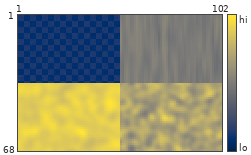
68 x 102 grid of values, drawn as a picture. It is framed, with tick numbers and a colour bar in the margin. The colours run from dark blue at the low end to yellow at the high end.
The table splits into 2 rows of 2 panels. Panel 1,1: very low, checkered, faint in contrast. Panel 1,2: middling, streaked downward, faint in contrast. Panel 2,1: very high, blotchy, faint in contrast. Panel 2,2: high, blotchy.
